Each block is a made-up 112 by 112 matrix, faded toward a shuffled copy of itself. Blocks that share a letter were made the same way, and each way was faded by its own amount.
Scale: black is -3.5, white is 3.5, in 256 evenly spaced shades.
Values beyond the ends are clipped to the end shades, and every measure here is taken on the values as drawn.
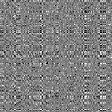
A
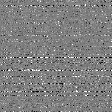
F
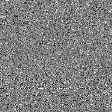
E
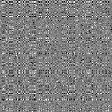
A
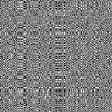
A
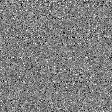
E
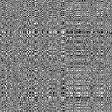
A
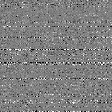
F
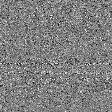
E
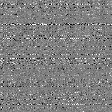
F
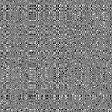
A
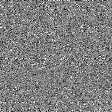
E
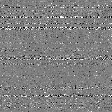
F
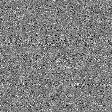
E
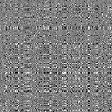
A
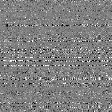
F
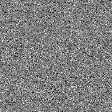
E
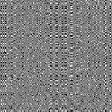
A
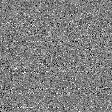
E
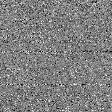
E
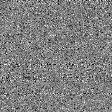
E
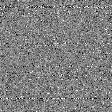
E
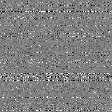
F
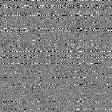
F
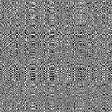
A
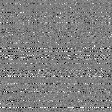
F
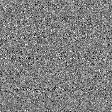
E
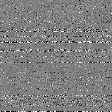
F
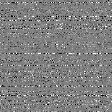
F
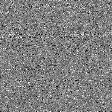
E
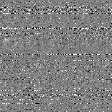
F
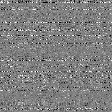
F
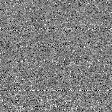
E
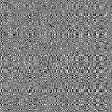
A
